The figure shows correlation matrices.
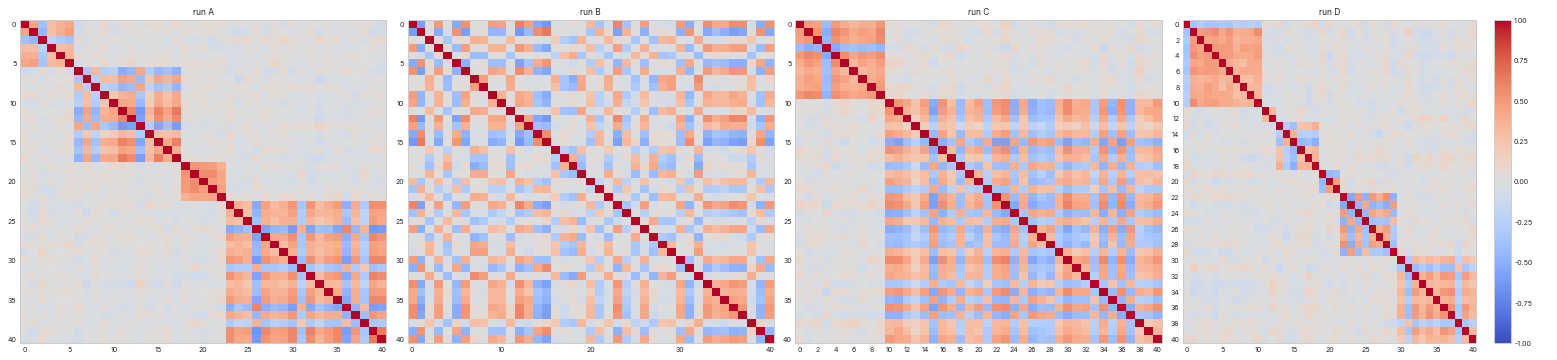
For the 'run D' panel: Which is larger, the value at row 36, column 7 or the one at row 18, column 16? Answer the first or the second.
the second
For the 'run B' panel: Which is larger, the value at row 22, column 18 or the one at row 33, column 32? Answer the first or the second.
the second
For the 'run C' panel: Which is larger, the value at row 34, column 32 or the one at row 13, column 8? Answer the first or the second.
the first
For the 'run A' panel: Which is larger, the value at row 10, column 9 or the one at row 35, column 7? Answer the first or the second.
the first
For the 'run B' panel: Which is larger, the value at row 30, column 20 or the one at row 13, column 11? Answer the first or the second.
the first
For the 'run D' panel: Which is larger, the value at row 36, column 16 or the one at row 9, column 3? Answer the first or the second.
the second
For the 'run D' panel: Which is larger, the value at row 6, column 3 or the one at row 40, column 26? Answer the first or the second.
the first
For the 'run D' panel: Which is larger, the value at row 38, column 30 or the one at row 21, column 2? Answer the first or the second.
the second
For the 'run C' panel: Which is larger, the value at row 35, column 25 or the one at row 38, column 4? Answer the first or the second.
the second
